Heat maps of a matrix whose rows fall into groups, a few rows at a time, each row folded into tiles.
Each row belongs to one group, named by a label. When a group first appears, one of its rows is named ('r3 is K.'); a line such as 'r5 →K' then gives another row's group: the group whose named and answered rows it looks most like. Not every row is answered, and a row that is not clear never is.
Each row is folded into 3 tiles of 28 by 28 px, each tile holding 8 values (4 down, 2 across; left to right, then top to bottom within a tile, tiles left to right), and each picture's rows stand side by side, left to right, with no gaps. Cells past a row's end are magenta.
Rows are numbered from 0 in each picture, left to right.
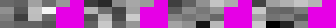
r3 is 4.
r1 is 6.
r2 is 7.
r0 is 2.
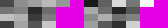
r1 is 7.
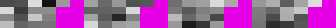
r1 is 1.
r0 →2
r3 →4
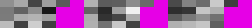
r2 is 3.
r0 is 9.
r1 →1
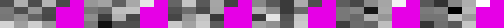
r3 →6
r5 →7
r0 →3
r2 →3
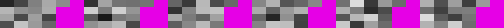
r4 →9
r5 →1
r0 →2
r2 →1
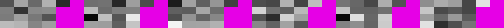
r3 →2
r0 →3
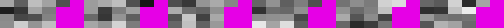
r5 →1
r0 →1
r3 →3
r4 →4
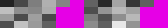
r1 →1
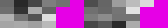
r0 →1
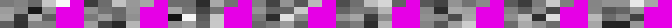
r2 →6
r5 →1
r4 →7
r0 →4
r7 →4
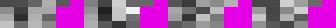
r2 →2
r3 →2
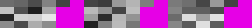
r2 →9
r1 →2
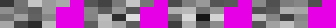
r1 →6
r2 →6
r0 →7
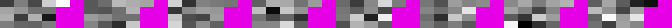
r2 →1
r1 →7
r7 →9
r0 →4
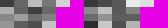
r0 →7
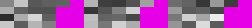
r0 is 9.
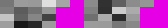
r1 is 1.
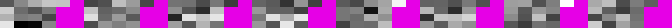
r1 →2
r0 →4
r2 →9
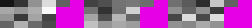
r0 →2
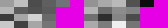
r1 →3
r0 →9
